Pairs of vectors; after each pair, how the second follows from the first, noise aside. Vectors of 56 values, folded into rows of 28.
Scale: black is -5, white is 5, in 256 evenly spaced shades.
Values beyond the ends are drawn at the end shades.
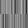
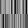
scaled up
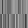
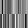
scaled up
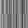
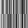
scaled up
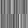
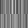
shuffled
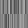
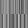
reversed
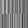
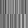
reversed
